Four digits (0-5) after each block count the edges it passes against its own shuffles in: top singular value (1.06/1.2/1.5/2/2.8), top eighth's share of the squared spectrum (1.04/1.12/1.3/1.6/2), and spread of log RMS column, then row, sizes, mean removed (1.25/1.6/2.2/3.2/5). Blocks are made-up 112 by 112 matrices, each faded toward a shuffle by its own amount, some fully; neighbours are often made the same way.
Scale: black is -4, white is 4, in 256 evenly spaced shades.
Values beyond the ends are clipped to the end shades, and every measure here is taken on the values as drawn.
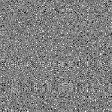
4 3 2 2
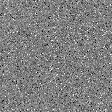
3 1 0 0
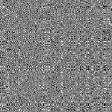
5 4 3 3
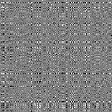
5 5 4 4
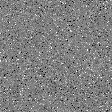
2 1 0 0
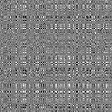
5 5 4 4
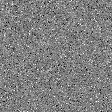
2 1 0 0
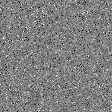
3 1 0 0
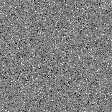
0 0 0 0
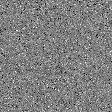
0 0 0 0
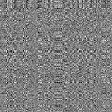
5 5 3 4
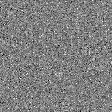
3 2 0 0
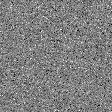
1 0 0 0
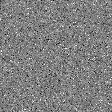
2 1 0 0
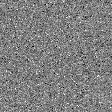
3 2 0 0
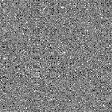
4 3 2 2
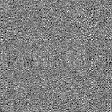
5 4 2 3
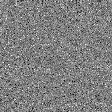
3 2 1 1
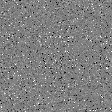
3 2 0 1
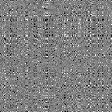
5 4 3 3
